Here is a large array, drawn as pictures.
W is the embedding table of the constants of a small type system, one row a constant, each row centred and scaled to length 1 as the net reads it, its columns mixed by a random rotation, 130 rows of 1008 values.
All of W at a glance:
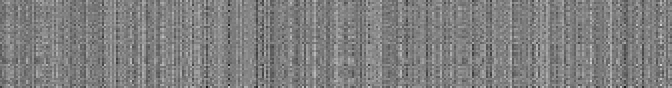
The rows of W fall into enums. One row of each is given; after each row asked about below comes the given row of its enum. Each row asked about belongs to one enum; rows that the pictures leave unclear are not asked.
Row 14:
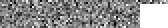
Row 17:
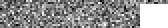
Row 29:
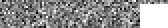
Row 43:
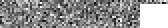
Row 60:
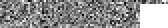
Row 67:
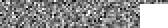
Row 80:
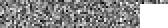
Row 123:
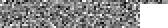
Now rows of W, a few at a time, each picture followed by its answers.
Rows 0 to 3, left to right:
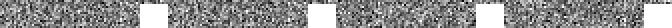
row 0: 80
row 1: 80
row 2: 29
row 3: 43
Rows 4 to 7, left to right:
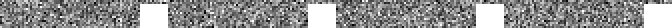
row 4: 43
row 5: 29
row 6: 17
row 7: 80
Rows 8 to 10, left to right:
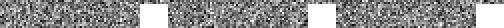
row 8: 80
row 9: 29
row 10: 17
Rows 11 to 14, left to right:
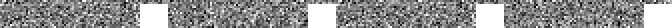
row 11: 123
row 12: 29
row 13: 123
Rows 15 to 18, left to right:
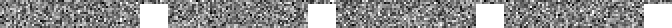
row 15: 80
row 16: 60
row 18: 67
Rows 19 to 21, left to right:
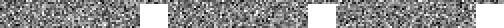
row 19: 17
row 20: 67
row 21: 123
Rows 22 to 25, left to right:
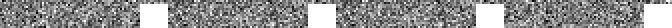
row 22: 29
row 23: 17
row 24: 17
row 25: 60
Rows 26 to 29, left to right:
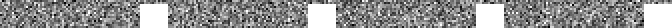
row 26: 67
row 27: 80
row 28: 17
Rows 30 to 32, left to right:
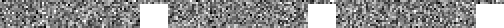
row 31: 60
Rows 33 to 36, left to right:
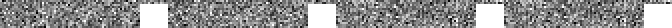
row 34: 17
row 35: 43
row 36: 43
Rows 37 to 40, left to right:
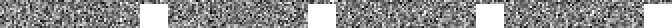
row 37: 80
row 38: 60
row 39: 67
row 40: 67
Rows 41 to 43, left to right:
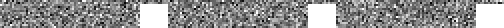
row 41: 123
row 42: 67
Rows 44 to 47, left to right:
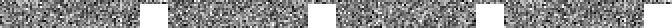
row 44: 43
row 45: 17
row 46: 29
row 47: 43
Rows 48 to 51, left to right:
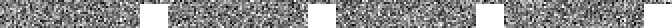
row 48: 80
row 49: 123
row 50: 17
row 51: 43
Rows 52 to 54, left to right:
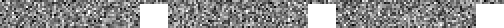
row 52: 67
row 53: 80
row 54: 17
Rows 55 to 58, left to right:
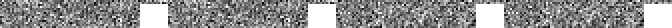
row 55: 43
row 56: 43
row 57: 29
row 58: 29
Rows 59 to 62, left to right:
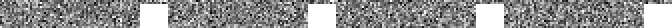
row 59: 43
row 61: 67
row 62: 80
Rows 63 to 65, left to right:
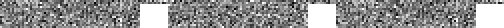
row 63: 43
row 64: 123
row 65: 43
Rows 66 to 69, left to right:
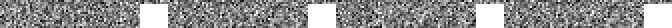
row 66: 80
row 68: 29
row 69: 67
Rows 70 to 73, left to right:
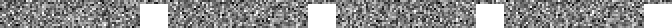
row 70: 17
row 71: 67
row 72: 80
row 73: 67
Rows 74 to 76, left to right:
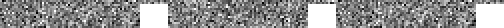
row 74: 29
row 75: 43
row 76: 29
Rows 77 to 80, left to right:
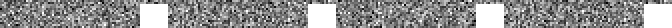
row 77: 17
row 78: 80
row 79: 29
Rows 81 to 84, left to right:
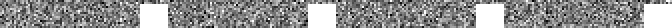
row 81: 80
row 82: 29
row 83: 67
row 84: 60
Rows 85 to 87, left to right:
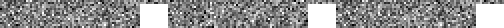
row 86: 29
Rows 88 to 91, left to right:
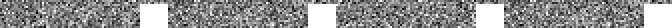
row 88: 29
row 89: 17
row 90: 123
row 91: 17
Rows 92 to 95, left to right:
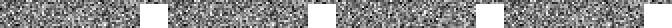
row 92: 17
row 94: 67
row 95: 17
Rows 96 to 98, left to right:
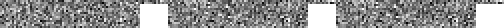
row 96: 80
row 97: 43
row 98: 43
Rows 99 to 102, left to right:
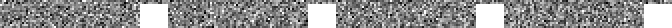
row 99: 123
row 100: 29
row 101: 67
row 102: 80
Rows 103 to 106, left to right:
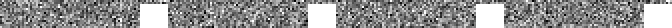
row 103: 43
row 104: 29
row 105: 67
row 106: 60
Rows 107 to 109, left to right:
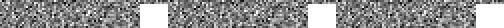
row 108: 67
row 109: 67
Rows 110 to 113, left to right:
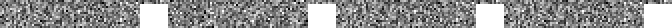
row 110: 80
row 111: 29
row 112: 80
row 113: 80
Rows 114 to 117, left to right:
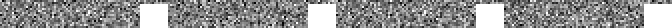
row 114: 67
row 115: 14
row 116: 67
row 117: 17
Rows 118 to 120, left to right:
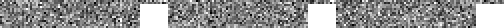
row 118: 43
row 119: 60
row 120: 17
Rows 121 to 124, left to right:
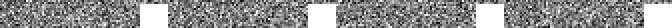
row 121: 17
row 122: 67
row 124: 29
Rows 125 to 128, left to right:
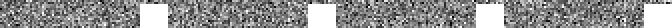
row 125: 17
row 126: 80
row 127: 14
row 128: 43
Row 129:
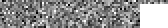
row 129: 29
